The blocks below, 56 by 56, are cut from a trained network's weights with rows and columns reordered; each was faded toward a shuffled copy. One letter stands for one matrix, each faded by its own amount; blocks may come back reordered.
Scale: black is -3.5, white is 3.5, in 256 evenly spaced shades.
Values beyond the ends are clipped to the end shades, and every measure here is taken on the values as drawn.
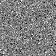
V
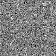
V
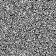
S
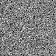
V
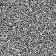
S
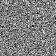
V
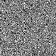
V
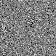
V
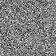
S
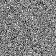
S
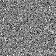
V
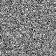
S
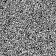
S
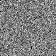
S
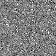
V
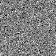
V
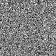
S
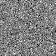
V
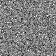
S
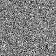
V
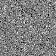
V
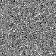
V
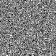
S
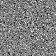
V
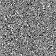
V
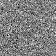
S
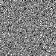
V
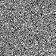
V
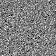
V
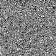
V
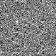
V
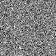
S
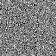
V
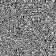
S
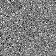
V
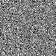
V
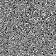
V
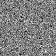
S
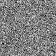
S
